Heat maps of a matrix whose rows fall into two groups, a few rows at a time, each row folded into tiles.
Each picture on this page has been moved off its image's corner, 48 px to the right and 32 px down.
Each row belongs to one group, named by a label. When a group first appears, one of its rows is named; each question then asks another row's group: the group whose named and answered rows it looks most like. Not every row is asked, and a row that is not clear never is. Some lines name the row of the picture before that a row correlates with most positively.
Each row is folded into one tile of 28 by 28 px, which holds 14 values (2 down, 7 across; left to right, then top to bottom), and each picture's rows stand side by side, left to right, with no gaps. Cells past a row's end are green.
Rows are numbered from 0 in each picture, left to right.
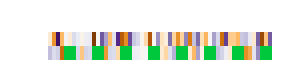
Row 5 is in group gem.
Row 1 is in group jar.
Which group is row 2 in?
jar
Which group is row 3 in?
jar
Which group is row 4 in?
gem
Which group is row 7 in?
jar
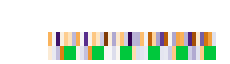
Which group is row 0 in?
gem
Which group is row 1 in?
gem
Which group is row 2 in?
gem
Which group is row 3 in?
jar
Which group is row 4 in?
jar
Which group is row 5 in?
jar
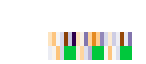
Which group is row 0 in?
jar
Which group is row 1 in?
gem
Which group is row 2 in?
jar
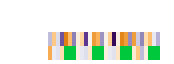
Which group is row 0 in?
jar
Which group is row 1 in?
gem
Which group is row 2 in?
gem
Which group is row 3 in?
gem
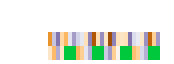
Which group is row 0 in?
gem
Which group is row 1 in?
jar
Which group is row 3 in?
jar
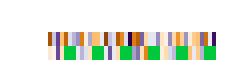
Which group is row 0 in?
gem
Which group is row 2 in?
gem
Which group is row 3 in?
gem
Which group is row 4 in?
gem
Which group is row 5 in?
jar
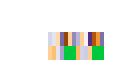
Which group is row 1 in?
jar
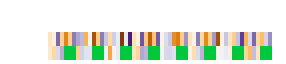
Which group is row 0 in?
gem
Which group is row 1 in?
jar
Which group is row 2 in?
jar
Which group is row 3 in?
gem
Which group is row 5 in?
gem
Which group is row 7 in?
gem
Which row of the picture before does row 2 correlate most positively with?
0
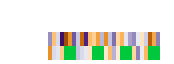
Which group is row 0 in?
jar
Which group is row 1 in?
gem
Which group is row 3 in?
jar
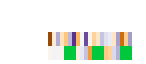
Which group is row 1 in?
gem
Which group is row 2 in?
jar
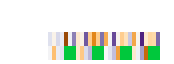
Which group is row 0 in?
jar
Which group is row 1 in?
gem
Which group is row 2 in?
gem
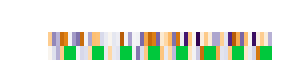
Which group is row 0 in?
gem
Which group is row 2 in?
jar
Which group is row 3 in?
gem
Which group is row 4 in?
jar
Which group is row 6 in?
jar
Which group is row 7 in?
gem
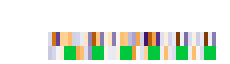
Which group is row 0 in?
gem
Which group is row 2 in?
gem
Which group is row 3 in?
jar
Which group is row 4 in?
jar
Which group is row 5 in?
jar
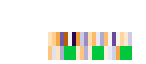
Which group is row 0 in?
jar
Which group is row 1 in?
gem
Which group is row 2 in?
gem
